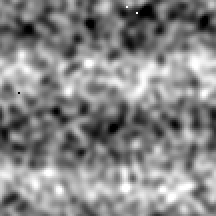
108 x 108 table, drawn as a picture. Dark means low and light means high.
Lone odd cells: 3, 2 higher and 1 lower than their neighbours. Average level on the scale: 50%. Stripes: horizontal, repeating 2 times.
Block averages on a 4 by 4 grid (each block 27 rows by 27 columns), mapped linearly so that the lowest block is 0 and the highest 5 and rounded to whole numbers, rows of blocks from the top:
1101 | 4455 | 1112 | 4455
